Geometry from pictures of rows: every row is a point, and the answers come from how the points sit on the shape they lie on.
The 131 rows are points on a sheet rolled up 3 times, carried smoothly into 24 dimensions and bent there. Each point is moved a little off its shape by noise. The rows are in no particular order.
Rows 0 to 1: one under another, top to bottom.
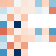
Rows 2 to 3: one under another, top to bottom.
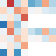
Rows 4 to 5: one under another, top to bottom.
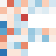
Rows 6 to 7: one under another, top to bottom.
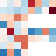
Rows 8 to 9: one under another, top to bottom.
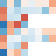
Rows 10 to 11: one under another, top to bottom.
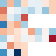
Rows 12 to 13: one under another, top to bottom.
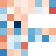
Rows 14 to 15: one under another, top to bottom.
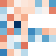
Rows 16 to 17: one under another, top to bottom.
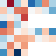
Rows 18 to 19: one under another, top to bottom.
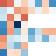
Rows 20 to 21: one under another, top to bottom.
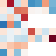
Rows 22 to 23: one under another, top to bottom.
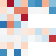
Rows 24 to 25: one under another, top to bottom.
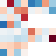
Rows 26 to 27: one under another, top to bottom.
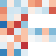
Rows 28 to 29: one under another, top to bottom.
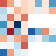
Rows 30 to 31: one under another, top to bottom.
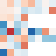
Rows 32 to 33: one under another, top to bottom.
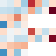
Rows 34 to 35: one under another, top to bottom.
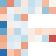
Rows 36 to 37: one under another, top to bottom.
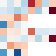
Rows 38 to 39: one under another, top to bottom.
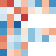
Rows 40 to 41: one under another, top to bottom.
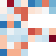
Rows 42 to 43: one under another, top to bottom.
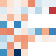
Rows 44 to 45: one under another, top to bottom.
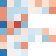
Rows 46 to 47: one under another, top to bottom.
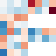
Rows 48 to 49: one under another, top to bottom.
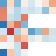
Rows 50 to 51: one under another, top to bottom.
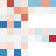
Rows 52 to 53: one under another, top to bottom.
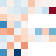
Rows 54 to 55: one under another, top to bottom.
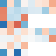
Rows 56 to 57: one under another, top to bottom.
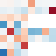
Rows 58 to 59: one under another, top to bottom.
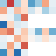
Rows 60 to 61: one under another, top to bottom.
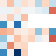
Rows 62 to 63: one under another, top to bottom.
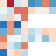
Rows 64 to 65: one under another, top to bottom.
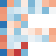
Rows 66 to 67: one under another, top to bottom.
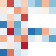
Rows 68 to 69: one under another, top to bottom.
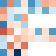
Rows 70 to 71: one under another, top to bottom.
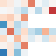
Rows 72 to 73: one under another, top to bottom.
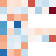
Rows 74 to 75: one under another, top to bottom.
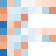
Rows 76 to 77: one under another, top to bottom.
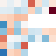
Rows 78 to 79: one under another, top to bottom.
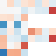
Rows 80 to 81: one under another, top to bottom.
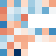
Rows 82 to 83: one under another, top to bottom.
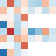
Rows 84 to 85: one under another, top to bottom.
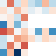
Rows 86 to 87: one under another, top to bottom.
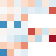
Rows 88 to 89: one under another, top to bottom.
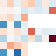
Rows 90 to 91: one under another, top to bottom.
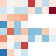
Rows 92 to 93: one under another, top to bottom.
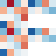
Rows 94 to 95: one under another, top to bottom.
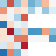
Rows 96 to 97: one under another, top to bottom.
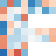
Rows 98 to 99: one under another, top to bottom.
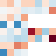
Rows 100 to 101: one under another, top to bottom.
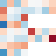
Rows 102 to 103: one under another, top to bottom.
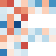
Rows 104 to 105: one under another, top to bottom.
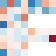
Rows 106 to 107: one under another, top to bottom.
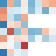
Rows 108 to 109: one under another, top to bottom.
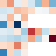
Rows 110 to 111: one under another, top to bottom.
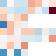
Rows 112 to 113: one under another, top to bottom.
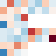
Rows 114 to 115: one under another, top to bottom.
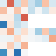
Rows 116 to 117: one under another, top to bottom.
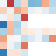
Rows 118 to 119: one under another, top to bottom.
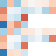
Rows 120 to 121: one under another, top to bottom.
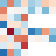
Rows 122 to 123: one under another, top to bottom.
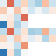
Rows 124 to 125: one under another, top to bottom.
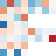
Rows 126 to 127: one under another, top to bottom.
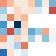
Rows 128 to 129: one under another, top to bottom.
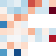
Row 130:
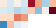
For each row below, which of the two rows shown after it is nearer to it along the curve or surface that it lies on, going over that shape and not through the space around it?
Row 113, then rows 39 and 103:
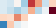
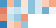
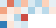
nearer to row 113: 39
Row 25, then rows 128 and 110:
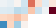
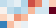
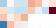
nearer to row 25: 110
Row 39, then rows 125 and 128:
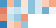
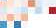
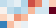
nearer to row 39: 128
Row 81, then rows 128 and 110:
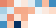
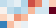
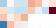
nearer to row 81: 110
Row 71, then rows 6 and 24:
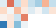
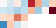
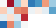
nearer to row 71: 24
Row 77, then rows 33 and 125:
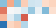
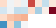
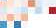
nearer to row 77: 33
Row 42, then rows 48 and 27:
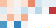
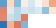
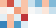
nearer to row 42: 27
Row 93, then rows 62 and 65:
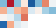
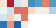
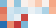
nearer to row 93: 62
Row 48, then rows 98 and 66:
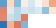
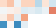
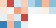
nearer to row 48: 66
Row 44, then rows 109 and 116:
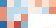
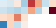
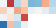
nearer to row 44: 109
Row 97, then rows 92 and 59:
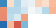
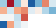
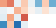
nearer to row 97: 92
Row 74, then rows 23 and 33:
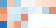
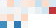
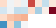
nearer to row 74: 33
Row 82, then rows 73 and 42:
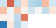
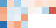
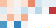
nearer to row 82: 42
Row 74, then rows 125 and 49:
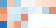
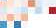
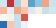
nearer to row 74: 49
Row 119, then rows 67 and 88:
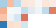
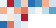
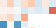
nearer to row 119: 88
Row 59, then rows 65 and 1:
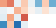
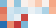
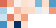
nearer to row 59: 1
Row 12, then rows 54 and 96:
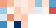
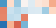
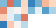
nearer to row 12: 96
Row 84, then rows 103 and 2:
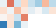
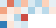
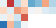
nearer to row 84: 103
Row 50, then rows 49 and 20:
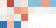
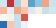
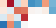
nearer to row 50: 49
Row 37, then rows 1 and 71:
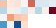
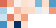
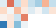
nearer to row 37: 1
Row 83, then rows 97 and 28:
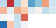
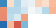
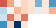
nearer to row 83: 28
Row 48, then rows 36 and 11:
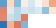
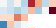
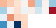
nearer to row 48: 36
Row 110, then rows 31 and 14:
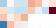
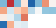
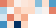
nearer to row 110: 14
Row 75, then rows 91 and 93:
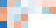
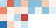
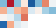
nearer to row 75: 91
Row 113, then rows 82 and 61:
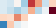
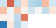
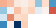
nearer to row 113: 61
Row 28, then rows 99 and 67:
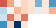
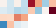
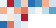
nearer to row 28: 67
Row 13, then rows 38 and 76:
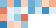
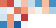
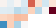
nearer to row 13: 38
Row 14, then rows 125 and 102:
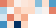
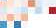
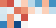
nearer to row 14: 102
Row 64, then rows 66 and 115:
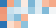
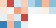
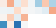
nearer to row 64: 66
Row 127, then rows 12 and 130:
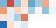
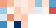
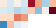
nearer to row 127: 12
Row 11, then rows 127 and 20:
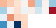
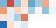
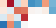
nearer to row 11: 20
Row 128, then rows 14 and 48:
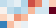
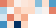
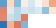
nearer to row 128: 48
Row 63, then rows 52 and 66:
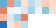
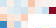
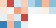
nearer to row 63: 66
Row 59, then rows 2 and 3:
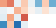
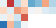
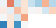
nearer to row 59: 2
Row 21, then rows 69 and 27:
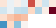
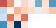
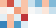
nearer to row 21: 69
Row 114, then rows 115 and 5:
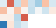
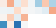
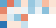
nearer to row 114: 115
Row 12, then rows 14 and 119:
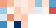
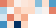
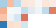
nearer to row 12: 14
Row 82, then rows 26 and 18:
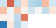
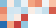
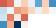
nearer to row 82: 18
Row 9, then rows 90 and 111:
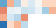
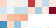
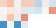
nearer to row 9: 90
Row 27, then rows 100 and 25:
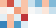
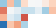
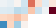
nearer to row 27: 100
